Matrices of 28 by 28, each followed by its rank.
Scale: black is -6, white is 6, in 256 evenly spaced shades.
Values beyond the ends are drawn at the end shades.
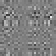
three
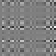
one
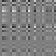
one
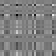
one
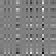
one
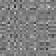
three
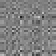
three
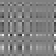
one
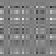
one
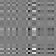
one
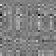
three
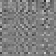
three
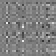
three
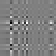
one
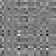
three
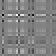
one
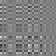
one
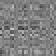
three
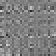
three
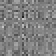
three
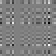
one
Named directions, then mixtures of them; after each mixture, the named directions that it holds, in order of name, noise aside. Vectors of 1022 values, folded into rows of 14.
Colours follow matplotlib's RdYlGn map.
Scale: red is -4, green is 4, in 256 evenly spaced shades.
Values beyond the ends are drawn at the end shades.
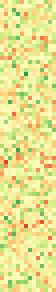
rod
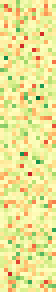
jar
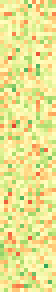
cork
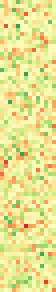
jar, rod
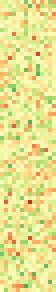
cork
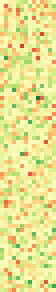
cork, jar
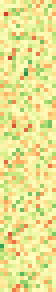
cork, rod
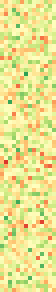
rod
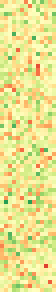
cork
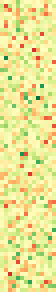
jar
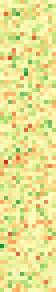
cork, rod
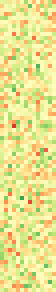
cork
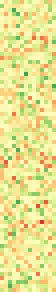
rod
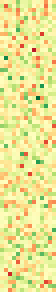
jar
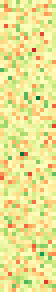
jar, rod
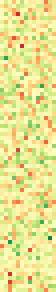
jar, rod
